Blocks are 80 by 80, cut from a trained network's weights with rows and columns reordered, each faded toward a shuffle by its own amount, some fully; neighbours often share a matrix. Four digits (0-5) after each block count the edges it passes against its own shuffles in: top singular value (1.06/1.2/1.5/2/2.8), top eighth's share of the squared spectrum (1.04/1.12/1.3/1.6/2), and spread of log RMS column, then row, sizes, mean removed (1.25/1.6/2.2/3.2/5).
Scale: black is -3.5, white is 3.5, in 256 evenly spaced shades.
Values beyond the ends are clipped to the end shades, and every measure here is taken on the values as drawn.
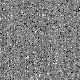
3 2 0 1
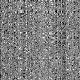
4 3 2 2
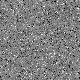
0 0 0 0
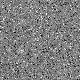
1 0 0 0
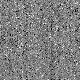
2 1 0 0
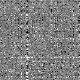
3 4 3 1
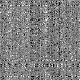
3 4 1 3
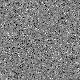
0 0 0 0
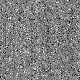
2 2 0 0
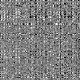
4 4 2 3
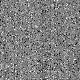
2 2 0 1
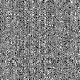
3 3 1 2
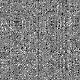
3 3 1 2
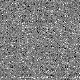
3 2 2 1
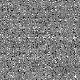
3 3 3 1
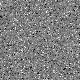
0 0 0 0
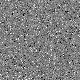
0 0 0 0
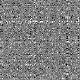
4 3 3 2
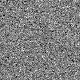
2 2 0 0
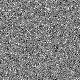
1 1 0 0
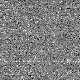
2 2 1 0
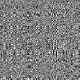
4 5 3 3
